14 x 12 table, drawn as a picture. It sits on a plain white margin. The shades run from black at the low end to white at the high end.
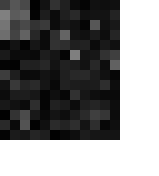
Mirror symmetry: none. Odd rows or columns: none. Odd patch: higher, in the top left. Ninth with the highest average: top left. Histogram: skewed, a long tail of high values. Average level on the scale: 10%.
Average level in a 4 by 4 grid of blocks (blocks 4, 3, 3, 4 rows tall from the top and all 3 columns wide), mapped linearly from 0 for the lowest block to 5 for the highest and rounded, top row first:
5111 | 0122 | 1010 | 1111
